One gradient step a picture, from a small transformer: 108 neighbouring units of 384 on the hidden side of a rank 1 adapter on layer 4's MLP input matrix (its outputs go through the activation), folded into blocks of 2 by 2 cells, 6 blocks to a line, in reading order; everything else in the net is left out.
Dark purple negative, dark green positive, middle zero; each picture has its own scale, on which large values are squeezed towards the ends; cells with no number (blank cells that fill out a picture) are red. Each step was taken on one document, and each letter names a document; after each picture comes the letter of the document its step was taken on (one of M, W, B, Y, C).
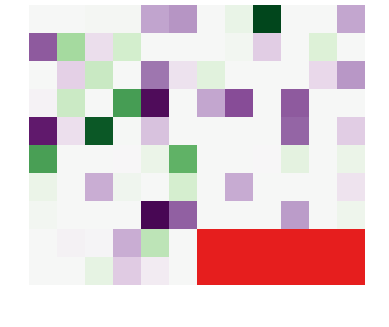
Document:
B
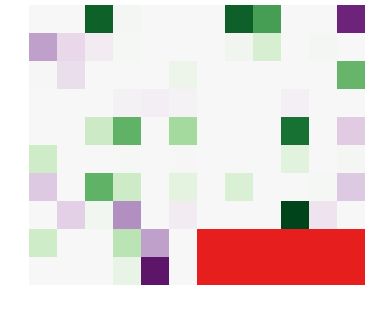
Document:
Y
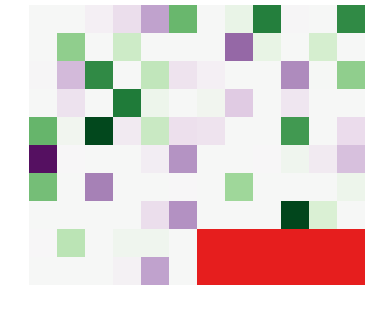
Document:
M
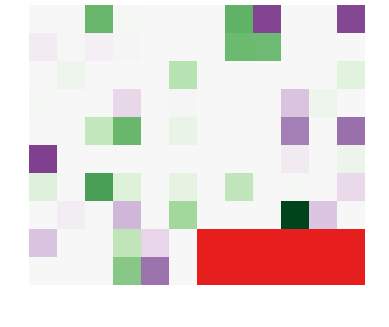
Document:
Y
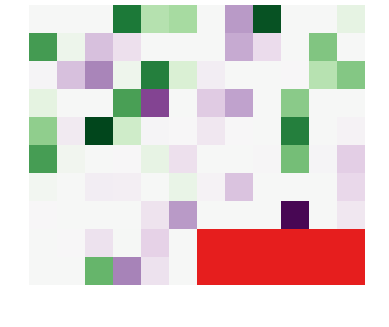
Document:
B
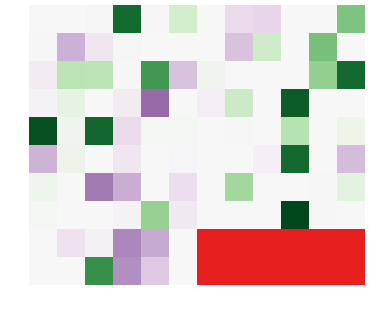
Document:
B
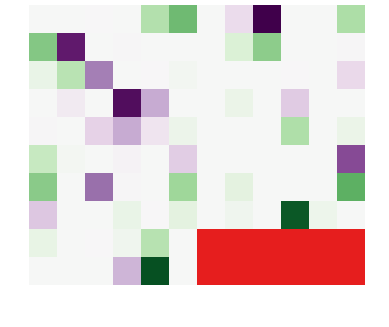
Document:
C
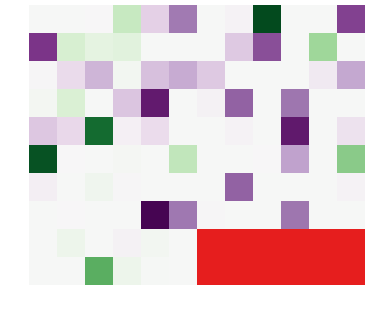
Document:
B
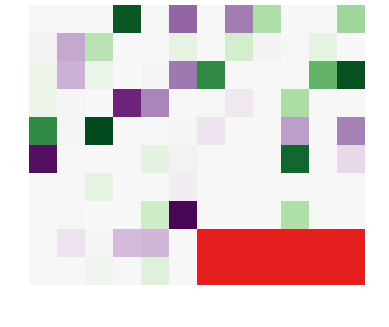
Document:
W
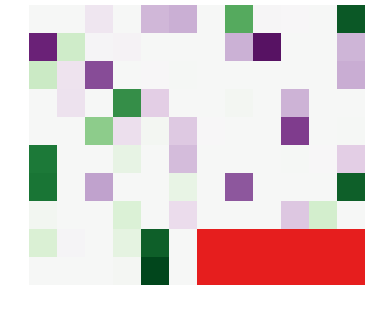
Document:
C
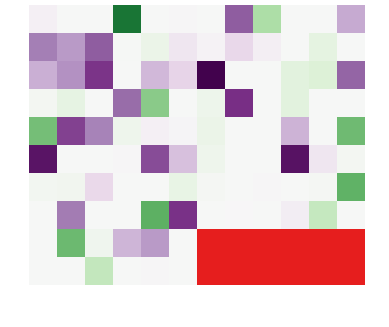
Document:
W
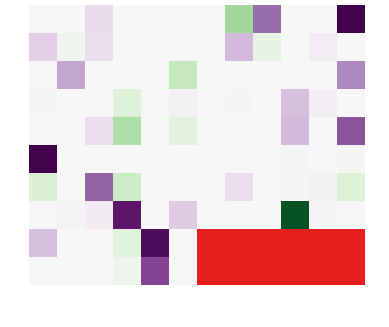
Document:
Y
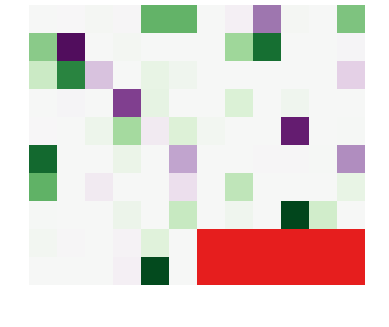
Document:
C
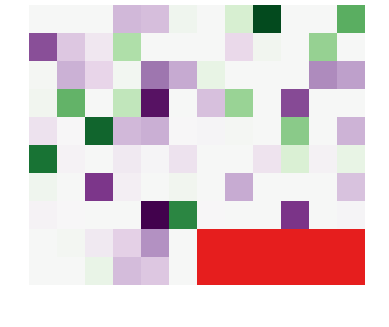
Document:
B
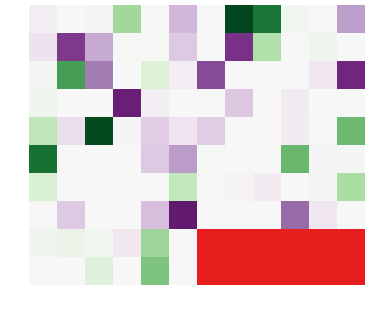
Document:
W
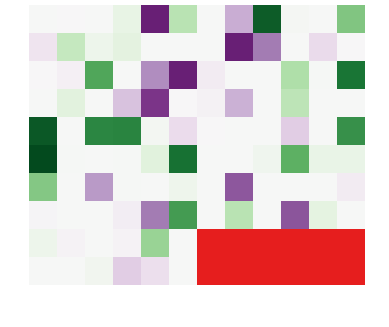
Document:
M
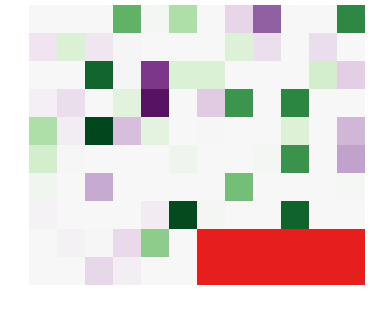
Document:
B
